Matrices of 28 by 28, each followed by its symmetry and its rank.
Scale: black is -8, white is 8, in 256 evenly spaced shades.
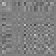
symmetric, rank three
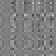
neither, rank two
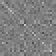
symmetric, rank five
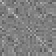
symmetric, rank five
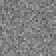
neither, full rank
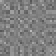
symmetric, rank three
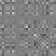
symmetric, rank three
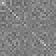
symmetric, rank five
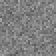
neither, full rank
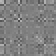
symmetric, rank three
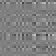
neither, rank two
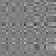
neither, rank two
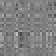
neither, rank two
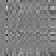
neither, rank two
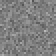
neither, full rank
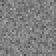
neither, full rank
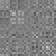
symmetric, rank three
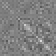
symmetric, rank five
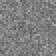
neither, full rank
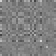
symmetric, rank three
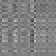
neither, rank two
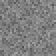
neither, full rank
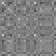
symmetric, rank three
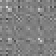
symmetric, rank three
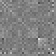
symmetric, rank five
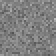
neither, full rank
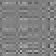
neither, rank two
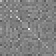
symmetric, rank five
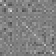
symmetric, rank five
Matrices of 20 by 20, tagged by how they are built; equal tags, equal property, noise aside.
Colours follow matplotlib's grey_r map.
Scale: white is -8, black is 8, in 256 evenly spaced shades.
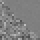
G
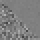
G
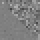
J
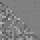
G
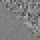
J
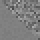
J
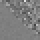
J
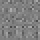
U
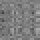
U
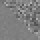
J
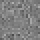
U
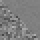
G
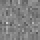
U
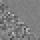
G
